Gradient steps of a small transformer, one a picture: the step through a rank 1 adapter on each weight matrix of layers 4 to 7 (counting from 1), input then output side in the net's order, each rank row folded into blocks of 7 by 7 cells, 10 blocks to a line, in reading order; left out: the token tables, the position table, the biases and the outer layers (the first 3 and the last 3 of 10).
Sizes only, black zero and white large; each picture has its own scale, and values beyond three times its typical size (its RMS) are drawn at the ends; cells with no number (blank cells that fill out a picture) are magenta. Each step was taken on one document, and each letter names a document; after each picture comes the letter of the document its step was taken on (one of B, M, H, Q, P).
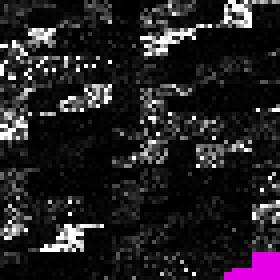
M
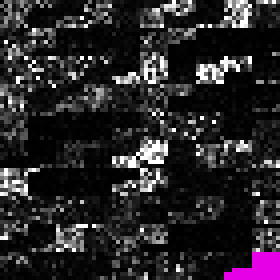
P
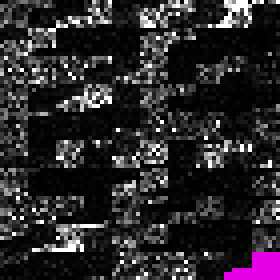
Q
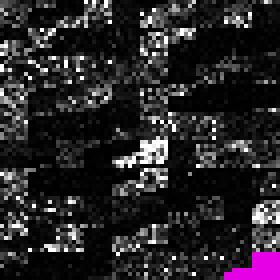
M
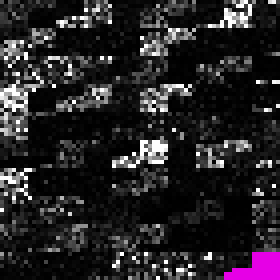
P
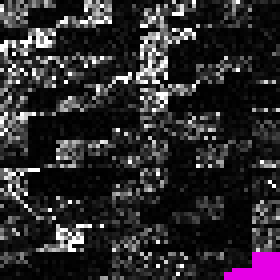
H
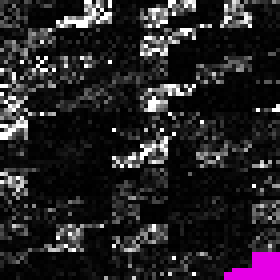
M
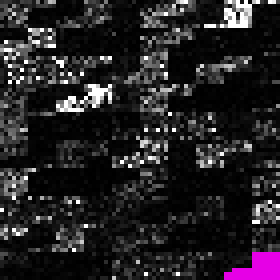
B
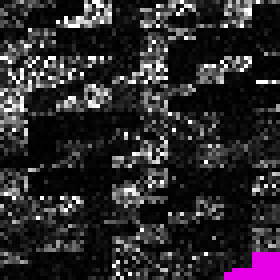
B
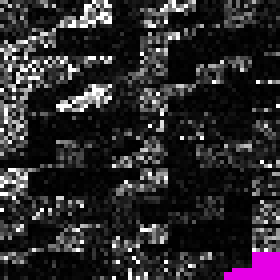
P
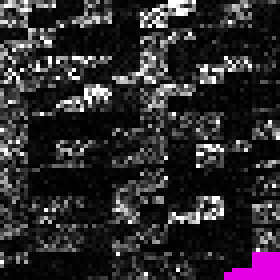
Q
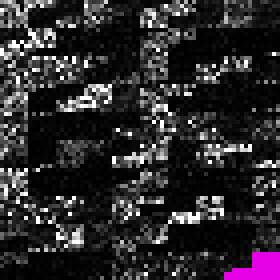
Q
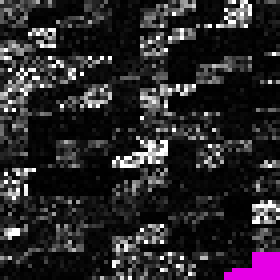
B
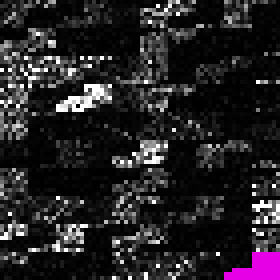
Q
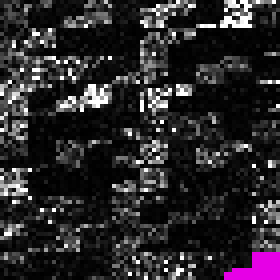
P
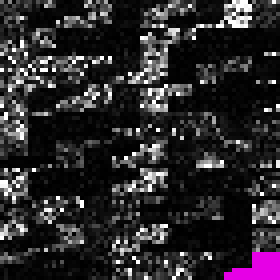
P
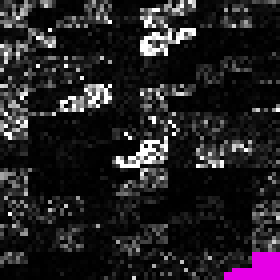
M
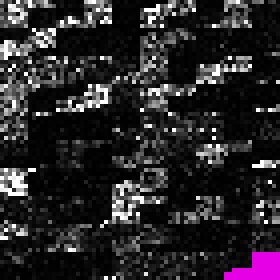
H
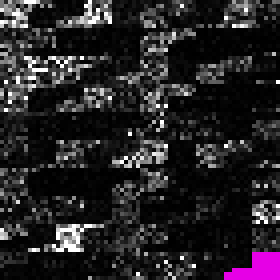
Q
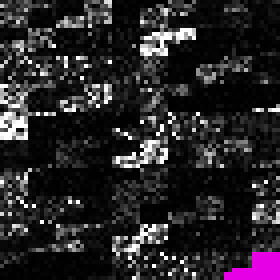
M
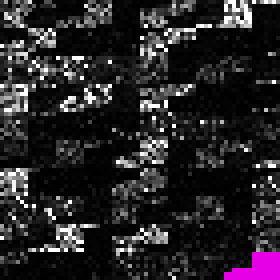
M
